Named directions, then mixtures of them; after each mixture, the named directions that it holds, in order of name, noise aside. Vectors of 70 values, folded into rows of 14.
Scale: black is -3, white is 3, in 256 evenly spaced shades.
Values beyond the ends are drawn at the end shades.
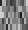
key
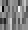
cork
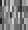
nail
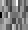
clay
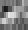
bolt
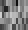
bolt, clay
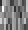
cork, key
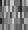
nail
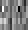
cork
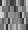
key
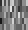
nail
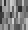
key, nail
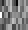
clay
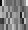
key, nail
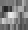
bolt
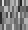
clay, nail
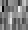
bolt, cork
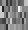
cork, key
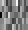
clay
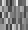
clay, key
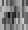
bolt, nail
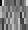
key, nail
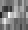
bolt, clay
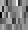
clay, cork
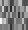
cork, nail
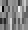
cork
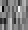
cork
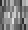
bolt, nail
